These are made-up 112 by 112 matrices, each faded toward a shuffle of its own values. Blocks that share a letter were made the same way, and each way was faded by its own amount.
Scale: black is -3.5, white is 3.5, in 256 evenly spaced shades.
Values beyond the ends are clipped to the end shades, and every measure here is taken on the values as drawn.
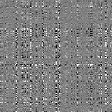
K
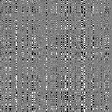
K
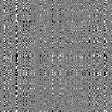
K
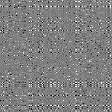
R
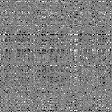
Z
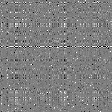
R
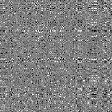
Z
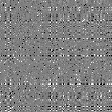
R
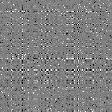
R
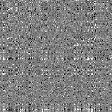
Z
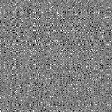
Z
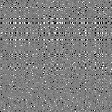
R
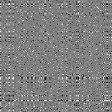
R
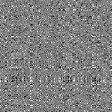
Z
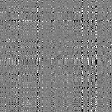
K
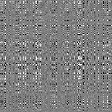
K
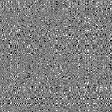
Z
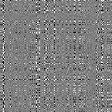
K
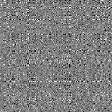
Z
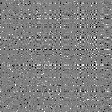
R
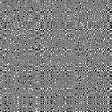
R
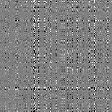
K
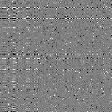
R
